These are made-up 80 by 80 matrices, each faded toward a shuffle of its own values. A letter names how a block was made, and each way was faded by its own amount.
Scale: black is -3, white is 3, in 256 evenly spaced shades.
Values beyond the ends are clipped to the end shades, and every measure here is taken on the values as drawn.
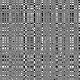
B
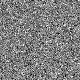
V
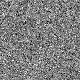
V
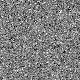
V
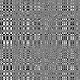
B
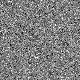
V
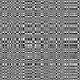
B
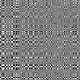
B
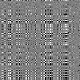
B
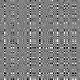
B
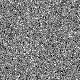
V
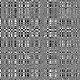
B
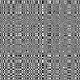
B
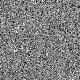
V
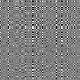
B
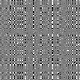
B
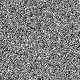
V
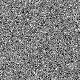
V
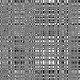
B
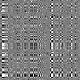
B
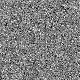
V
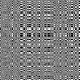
B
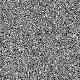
V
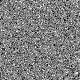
V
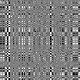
B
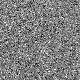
V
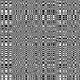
B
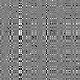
B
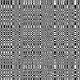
B
